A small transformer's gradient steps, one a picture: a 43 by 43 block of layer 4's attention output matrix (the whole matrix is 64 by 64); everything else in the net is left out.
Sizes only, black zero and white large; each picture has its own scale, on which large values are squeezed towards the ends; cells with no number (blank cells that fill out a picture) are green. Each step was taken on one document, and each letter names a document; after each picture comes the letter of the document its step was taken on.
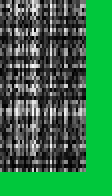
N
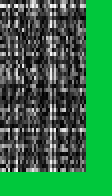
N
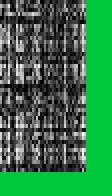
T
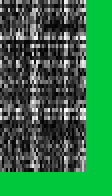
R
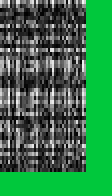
T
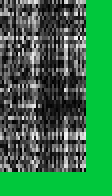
R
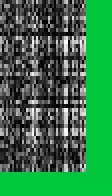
R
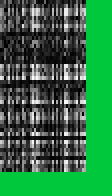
R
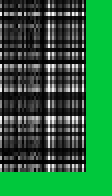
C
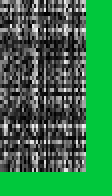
R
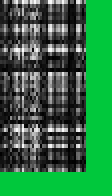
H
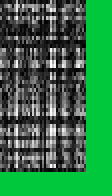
N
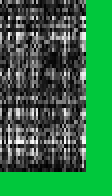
T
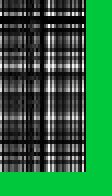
C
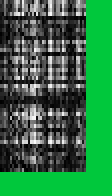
H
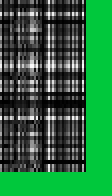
C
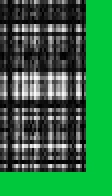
H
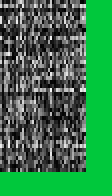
R
